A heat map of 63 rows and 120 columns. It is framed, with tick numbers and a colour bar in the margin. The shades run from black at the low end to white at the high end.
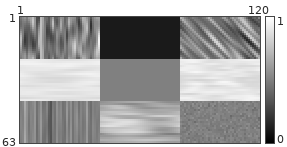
The table splits into 3 rows of 3 panels. Panel 1,1: middling, streaked downward, strong in contrast. Panel 1,2: very low, flat. Panel 1,3: middling, slanting down to the right, strong in contrast. Panel 2,1: very high, streaked across, faint in contrast. Panel 2,2: middling, flat. Panel 2,3: very high, streaked across, faint in contrast. Panel 3,1: middling, streaked downward. Panel 3,2: high, streaked across. Panel 3,3: middling, fine-grained, faint in contrast.
